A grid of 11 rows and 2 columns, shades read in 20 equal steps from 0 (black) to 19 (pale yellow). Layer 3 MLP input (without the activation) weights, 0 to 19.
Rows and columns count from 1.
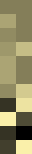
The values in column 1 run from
4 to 19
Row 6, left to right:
13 10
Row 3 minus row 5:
-2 0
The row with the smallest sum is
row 10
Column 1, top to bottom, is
10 13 11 12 13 13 11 4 19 4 5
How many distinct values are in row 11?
2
